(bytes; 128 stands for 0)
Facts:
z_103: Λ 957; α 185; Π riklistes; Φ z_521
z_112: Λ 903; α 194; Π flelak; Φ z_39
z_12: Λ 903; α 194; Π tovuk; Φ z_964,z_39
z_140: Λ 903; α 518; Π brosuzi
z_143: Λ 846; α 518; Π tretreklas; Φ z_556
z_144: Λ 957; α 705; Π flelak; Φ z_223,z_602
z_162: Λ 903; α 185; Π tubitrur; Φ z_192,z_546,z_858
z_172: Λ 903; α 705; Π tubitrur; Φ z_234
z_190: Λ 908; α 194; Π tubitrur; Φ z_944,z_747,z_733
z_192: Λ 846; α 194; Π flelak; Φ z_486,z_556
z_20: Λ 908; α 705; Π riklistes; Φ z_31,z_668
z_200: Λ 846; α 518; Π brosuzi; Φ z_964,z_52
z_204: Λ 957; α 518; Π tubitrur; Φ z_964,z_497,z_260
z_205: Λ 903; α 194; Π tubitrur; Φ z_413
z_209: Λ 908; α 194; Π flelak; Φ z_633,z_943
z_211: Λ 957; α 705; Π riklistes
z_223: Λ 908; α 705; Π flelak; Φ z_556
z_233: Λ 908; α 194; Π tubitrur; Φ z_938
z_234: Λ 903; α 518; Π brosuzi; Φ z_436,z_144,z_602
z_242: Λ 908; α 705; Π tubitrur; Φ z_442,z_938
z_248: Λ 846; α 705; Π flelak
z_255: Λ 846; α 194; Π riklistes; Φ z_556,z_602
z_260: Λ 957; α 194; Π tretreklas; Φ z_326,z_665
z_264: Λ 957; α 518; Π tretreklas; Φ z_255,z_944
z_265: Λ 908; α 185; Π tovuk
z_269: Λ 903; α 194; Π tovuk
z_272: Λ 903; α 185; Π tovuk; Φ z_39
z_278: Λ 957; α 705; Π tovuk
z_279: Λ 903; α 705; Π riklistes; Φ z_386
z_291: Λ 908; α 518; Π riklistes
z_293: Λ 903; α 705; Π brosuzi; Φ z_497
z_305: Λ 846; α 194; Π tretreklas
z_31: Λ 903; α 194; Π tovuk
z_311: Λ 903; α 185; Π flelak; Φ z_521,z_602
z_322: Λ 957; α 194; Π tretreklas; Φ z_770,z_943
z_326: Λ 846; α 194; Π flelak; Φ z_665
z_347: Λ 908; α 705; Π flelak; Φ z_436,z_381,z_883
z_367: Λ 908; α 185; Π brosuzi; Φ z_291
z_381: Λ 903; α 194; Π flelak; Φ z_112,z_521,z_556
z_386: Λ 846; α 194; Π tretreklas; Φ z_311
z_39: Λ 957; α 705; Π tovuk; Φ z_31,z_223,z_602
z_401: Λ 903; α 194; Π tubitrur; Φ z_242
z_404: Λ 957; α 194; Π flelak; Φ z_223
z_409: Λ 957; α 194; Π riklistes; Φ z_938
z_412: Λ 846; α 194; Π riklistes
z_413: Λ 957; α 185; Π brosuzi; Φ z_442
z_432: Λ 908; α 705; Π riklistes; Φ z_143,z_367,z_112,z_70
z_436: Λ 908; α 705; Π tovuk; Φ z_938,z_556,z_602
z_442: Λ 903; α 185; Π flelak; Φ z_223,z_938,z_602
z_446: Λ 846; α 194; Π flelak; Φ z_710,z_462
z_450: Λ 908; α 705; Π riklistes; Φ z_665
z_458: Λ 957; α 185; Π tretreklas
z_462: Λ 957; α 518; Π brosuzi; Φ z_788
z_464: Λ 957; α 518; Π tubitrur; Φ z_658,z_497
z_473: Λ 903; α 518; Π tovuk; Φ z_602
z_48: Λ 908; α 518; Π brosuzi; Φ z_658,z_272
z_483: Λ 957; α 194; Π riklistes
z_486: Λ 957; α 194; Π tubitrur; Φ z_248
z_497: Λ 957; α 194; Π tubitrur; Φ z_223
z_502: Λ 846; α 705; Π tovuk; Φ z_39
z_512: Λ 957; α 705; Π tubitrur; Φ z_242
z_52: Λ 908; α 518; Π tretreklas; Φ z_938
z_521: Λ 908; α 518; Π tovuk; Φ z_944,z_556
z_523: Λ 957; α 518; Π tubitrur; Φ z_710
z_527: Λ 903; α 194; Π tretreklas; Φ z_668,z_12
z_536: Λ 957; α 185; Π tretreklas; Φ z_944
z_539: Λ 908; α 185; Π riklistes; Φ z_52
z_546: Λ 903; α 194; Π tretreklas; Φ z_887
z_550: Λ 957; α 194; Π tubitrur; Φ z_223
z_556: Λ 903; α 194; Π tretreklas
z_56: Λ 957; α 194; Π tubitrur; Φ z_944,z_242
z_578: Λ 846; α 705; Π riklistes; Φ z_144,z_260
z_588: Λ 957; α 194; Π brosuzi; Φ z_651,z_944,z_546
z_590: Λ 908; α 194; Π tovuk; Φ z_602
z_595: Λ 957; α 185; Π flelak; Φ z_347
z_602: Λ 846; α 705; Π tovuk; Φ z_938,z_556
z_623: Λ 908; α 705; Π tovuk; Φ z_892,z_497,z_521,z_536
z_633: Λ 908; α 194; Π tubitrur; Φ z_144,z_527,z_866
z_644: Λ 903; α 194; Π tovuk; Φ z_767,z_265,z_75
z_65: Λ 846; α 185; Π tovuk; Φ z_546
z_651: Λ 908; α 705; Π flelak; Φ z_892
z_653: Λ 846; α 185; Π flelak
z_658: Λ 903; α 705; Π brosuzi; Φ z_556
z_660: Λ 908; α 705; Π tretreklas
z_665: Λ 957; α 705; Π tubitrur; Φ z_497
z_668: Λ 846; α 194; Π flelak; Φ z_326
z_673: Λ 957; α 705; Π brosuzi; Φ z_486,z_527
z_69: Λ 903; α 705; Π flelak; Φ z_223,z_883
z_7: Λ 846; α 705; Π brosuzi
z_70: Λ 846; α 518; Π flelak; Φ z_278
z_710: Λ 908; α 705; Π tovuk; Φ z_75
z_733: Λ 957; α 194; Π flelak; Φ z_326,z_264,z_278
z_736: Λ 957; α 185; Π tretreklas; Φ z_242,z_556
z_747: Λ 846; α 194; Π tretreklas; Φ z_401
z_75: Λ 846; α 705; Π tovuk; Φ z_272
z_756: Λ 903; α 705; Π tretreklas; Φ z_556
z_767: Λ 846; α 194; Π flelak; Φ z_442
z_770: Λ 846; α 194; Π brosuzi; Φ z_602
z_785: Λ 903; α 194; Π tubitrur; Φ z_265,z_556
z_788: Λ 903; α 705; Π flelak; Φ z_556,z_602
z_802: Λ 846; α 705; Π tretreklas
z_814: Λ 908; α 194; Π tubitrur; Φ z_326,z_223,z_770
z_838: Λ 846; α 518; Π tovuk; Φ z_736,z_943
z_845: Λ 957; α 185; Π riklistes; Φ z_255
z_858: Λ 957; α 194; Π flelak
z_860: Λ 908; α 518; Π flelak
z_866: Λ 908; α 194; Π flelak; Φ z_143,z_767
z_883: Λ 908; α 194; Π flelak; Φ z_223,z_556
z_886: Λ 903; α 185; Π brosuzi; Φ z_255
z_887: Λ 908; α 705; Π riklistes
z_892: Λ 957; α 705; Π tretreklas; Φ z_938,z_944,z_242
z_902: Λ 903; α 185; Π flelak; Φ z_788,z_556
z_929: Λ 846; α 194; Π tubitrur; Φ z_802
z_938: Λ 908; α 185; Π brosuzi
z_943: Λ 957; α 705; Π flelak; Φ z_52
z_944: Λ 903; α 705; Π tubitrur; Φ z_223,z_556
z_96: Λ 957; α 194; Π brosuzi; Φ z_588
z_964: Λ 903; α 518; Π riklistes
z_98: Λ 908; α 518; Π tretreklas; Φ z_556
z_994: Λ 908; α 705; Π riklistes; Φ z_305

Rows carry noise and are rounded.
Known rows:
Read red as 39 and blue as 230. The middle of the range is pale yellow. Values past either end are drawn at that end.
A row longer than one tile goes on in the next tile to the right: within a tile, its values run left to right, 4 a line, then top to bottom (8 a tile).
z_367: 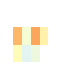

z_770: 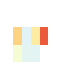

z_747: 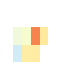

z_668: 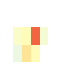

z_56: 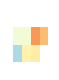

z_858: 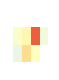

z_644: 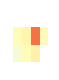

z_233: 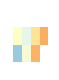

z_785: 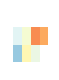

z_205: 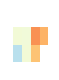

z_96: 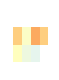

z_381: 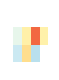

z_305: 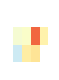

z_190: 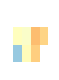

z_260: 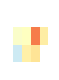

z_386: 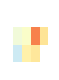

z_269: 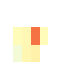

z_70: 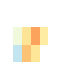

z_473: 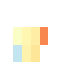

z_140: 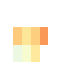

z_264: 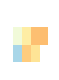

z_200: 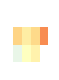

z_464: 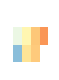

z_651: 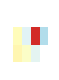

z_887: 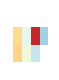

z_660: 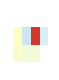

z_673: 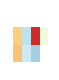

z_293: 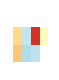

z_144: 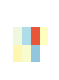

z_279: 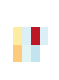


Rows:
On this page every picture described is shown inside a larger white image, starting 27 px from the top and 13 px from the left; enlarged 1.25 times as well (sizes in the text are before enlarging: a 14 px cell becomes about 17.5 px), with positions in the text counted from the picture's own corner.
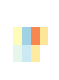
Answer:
z_242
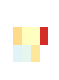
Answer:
z_234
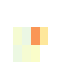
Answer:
z_311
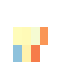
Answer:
z_52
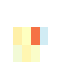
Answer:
z_265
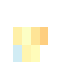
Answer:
z_590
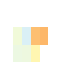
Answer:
z_442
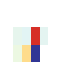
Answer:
z_223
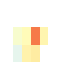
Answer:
z_112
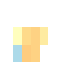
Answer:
z_860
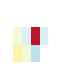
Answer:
z_69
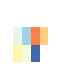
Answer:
z_602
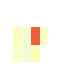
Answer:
z_272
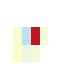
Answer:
z_665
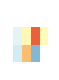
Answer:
z_192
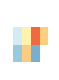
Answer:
z_556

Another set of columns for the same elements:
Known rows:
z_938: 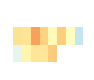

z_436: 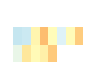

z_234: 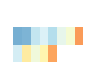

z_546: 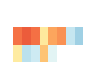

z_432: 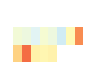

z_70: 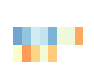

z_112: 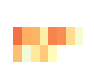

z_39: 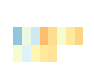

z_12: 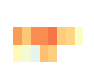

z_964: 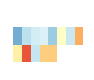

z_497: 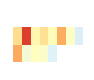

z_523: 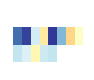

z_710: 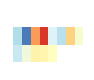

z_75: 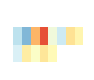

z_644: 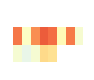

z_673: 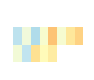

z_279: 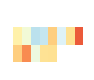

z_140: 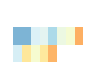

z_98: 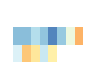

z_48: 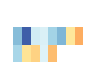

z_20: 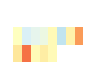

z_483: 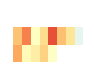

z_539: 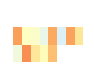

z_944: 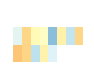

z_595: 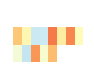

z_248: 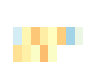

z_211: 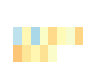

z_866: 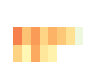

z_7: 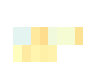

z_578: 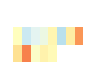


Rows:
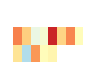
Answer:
z_404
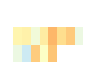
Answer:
z_413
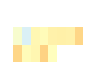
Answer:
z_788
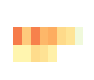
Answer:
z_770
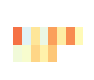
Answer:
z_902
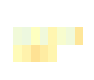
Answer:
z_651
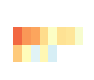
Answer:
z_785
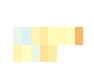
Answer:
z_658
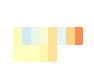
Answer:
z_293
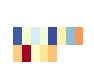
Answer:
z_291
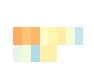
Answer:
z_162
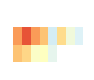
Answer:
z_633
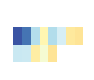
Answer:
z_462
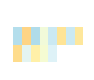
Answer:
z_892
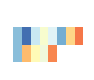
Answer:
z_838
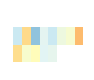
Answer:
z_512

